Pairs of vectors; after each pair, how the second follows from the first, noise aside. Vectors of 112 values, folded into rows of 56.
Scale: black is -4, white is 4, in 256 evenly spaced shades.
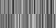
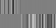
partly zeroed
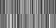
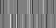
partly zeroed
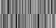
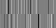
partly zeroed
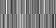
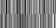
negated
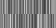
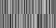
negated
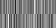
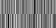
negated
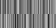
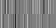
partly zeroed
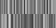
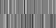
partly zeroed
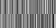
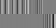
partly zeroed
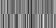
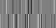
partly zeroed
